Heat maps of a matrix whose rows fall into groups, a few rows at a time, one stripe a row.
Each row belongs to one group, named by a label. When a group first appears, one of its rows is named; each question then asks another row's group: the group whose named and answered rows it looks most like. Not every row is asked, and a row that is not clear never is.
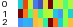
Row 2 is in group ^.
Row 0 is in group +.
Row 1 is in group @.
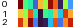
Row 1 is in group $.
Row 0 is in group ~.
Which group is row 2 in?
$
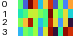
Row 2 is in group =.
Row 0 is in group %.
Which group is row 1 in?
=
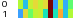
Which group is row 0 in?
%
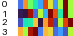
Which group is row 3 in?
%
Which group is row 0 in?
+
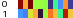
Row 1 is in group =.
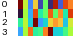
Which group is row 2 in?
^
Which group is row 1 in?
^
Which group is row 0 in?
$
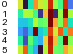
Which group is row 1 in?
+
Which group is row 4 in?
=
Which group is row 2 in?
=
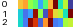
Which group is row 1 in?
^
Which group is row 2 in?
%
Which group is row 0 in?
~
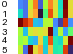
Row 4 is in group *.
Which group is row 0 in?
=
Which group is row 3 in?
%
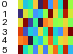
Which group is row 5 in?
~
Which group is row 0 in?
$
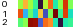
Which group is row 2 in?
%
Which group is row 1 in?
~
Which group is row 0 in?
+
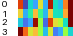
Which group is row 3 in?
@
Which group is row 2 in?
^
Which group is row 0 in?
*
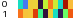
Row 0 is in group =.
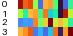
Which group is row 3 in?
$
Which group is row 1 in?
$
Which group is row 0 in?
@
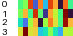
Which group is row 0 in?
~
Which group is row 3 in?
@
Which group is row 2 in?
=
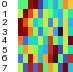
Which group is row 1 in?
@
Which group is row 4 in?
*
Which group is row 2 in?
@
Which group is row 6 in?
%
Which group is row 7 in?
~
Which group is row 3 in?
@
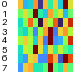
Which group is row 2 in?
$
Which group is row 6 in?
=
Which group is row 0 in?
$
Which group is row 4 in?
*
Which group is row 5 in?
^
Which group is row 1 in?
^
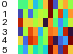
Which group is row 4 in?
%
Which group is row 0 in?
+
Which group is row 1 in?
^
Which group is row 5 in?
=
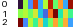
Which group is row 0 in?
^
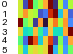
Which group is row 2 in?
~
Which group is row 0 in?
%
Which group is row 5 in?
%
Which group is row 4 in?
%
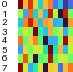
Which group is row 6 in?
+
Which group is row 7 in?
*
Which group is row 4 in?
$
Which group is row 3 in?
^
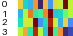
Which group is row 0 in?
$
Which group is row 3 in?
^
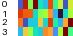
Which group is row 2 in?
*
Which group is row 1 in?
@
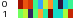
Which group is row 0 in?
@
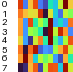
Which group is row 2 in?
%
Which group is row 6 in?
@
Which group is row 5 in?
$
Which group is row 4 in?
*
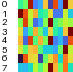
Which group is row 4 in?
%
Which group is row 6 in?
=
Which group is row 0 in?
$
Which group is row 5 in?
$
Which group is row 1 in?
@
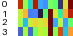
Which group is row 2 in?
%
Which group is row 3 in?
^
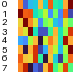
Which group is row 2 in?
@
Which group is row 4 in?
=
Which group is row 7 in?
+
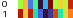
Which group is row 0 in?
+
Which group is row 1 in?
$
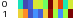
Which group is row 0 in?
^
